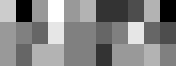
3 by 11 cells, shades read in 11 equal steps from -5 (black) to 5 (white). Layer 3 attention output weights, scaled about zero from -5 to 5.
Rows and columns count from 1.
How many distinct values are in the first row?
7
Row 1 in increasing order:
-5 -5 -3 -3 -2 1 1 2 2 3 5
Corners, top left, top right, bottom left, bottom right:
3 -5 1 0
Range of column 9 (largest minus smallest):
6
